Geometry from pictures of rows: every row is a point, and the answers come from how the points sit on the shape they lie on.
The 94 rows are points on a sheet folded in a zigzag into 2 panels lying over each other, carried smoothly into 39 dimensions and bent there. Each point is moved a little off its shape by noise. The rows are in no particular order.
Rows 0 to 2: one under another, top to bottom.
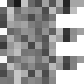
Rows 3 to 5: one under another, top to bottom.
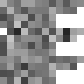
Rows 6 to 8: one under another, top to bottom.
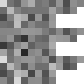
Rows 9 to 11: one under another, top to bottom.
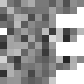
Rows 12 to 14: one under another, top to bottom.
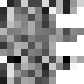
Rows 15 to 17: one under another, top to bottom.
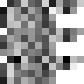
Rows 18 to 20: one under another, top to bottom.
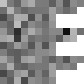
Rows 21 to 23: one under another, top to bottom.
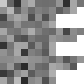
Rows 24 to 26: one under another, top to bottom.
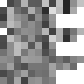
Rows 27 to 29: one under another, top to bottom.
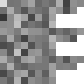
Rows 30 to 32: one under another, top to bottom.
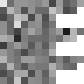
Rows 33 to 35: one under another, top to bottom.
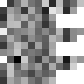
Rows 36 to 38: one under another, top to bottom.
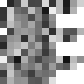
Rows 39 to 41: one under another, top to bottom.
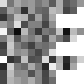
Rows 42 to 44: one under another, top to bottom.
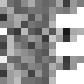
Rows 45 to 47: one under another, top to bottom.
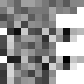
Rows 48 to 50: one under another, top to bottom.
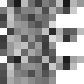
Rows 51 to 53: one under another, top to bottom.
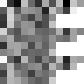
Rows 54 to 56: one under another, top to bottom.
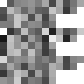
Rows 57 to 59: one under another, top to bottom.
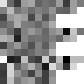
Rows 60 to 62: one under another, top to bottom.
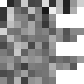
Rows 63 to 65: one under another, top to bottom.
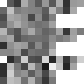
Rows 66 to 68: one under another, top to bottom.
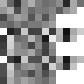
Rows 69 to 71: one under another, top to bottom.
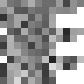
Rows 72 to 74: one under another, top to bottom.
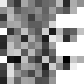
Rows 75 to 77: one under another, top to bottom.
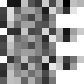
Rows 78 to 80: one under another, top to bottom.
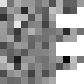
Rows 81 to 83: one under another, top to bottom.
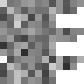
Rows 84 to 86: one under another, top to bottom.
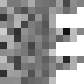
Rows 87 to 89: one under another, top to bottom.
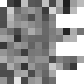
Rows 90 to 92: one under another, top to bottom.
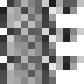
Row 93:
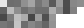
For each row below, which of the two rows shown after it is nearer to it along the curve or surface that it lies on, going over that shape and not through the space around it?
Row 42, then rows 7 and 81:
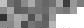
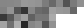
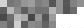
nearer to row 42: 7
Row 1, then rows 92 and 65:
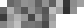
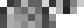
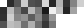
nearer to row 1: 65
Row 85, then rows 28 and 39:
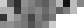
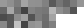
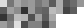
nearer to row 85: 39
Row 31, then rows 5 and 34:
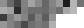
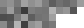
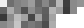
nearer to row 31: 34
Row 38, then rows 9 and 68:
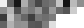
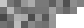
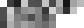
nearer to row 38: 68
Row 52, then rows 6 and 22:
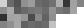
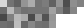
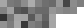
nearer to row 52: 22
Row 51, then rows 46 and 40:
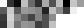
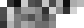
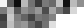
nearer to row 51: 40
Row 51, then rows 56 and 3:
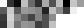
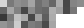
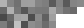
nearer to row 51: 56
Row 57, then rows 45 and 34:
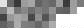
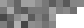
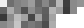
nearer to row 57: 45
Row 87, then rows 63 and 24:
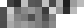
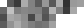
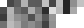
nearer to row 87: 63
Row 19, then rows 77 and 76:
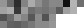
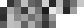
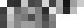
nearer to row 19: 76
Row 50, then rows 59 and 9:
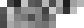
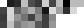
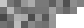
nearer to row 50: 59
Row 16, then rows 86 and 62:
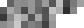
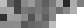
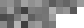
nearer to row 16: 86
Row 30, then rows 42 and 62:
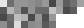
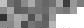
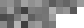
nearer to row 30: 62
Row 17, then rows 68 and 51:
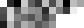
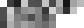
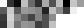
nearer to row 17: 68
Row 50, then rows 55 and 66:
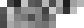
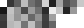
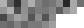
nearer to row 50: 55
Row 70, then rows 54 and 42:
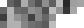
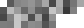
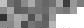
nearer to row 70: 42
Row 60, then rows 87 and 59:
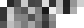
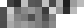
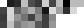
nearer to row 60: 59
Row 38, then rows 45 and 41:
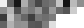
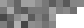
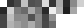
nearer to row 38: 41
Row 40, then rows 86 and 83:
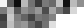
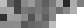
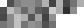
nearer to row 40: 86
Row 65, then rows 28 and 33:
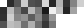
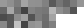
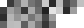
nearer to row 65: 33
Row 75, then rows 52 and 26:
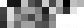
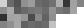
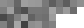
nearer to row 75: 52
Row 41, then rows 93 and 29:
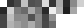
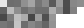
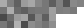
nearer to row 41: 93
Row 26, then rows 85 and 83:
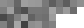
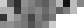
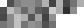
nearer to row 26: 83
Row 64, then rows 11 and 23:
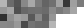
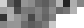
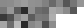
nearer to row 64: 11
